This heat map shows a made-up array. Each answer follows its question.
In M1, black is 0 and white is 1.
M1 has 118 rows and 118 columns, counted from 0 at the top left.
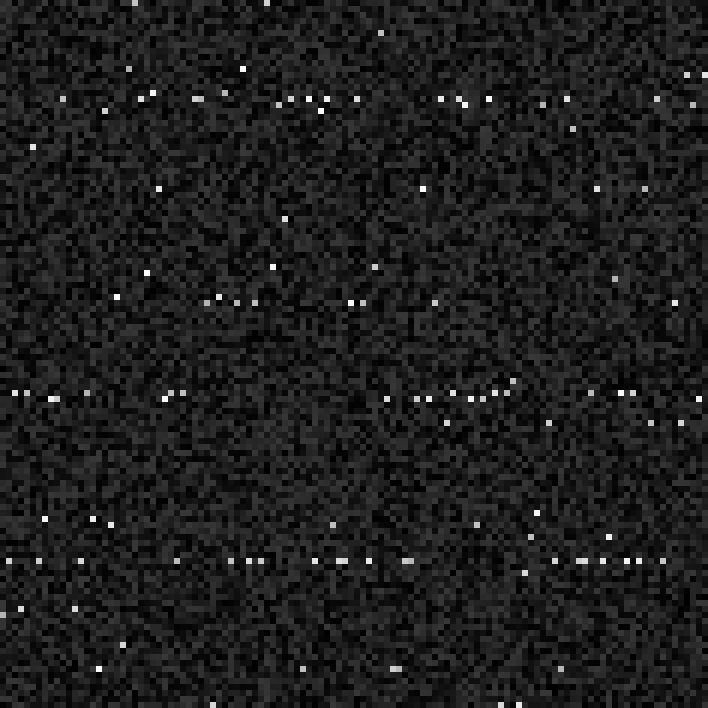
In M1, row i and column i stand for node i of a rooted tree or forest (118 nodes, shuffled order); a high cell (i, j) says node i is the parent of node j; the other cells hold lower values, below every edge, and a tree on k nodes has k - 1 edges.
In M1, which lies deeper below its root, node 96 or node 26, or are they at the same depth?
node 96
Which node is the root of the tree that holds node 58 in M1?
111
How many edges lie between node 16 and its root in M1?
1
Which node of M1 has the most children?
93
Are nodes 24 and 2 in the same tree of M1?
no
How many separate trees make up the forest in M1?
4
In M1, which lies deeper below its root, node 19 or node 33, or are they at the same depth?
node 33
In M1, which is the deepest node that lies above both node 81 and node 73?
16
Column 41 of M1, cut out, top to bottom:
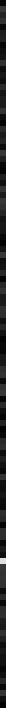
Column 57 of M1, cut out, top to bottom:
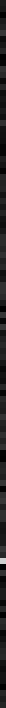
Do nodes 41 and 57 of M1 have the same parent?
yes
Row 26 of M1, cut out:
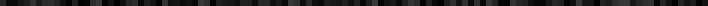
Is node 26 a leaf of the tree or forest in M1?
yes
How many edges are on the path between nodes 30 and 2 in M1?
2
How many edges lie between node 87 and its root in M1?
3
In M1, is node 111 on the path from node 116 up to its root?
yes
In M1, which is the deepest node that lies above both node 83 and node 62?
44
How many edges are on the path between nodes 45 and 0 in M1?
2
